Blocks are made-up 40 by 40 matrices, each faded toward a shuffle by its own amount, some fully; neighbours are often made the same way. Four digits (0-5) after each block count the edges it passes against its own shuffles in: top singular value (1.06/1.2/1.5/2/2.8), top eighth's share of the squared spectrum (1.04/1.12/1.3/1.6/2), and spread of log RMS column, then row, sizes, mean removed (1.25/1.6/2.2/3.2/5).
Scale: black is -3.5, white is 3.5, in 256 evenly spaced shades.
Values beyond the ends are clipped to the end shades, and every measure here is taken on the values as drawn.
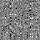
3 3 2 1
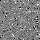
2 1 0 0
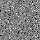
2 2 1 0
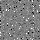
2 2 1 0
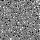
0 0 0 0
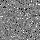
0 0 0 0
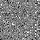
2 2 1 0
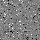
0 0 0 0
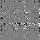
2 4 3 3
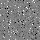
0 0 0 0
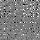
2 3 2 2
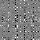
2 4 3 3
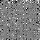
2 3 2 2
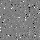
1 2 0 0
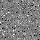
2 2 0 0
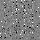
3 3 1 0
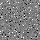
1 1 0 0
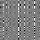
4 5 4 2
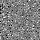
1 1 1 0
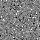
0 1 1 0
